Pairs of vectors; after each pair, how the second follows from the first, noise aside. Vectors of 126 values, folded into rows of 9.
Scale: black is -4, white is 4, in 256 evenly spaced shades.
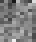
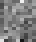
reversed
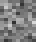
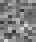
shuffled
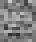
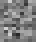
sign-scrambled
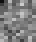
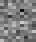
shuffled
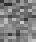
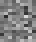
shuffled
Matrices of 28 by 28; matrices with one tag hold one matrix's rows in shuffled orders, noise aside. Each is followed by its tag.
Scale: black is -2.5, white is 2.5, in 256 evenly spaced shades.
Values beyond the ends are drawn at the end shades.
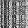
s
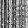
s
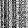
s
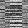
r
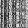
s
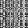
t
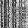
s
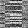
r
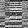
r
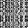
t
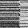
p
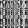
t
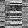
r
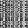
t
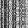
s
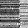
p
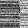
p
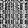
t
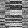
r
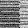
p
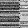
p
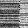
p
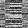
r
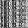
s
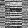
r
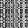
t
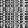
t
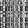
t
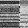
p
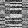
r
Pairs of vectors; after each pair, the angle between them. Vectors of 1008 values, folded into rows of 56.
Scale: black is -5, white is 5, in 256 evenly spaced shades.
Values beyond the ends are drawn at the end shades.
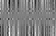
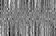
nearly opposite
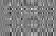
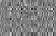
nearly opposite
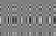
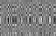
nearly parallel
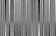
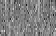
partly opposed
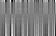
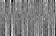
nearly parallel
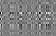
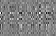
nearly opposite
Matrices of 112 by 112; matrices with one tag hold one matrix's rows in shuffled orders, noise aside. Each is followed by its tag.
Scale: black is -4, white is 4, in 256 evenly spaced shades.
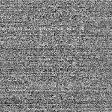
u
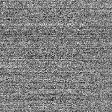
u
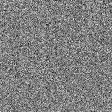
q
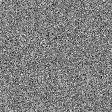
q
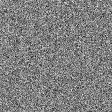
q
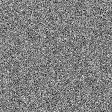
q
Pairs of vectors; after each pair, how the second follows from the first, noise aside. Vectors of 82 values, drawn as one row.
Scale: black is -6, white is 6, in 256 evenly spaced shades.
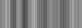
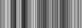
scaled up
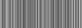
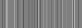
partly zeroed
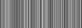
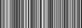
scaled up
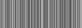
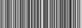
scaled up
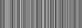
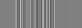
partly zeroed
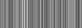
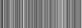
shuffled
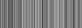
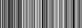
scaled up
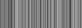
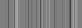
partly zeroed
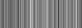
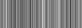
wrapped around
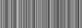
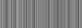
shrunk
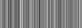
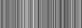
shuffled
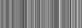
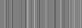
partly zeroed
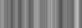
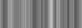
wrapped around
